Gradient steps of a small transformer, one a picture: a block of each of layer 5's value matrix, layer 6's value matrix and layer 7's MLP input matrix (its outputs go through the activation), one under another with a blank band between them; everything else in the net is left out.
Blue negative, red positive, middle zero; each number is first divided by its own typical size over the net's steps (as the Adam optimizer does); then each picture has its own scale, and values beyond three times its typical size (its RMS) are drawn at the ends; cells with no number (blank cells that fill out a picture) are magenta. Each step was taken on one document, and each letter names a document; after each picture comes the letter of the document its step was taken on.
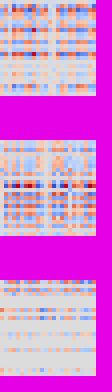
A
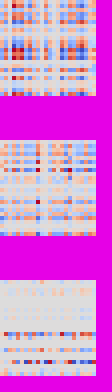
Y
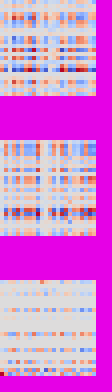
Y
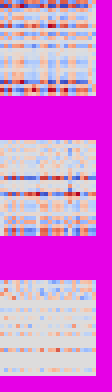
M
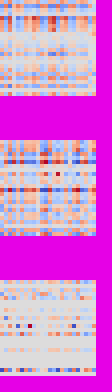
M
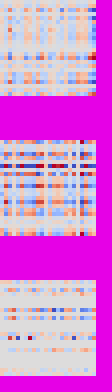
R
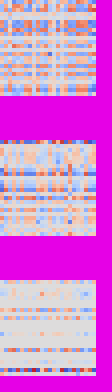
A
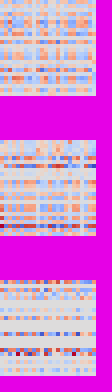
A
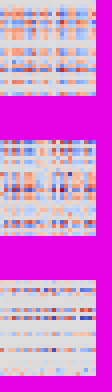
A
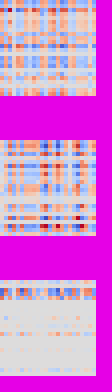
M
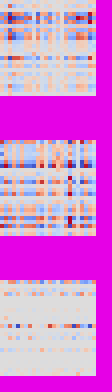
R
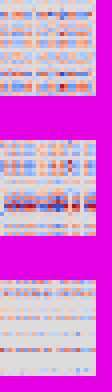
A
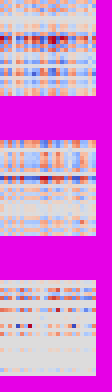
M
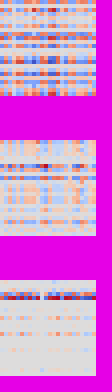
M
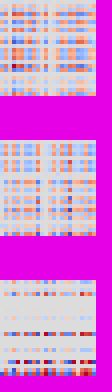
Y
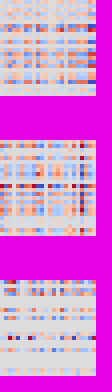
R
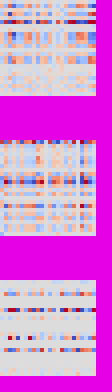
R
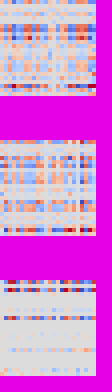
R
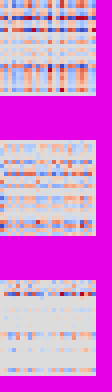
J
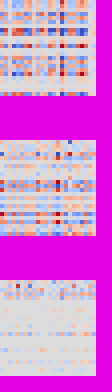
J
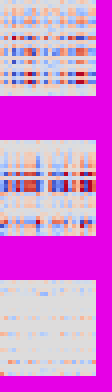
J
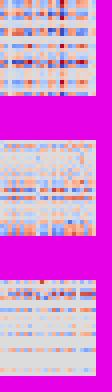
J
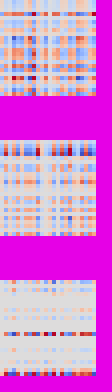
Y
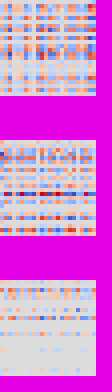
R
